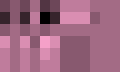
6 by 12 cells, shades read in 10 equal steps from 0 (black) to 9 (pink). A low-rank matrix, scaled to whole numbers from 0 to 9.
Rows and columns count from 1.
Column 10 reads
6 5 6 6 6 6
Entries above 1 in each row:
12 11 12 12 12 12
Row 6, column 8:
5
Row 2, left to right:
2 5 2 7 0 2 8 8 8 5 6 6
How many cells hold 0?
1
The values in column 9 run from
5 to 8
